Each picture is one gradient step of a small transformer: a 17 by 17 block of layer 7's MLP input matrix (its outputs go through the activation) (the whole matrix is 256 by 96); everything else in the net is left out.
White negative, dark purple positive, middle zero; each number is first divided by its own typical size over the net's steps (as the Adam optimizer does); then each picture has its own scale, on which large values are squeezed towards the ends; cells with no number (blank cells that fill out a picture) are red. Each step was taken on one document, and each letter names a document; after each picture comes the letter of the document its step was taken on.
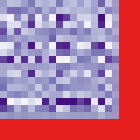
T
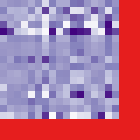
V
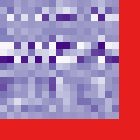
T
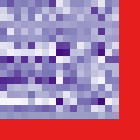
T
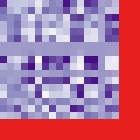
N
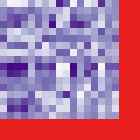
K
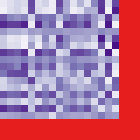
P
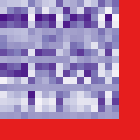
P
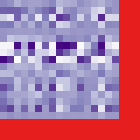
T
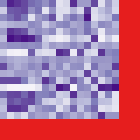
K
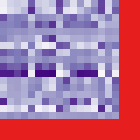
P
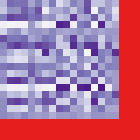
K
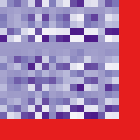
N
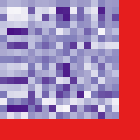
K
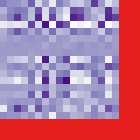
V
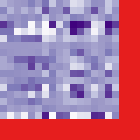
V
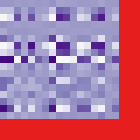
T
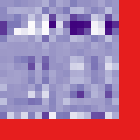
V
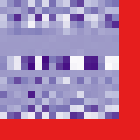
N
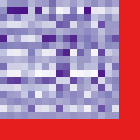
K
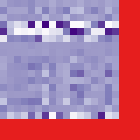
V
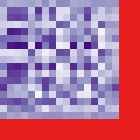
K
